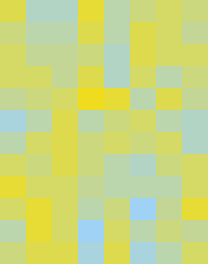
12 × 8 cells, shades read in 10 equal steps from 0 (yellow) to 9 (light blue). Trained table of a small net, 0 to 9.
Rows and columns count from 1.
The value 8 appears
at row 6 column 1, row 12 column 4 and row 12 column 6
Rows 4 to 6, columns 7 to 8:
6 4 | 2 5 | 6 7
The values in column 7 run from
2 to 6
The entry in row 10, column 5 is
4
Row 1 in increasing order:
1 2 3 4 4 6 7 7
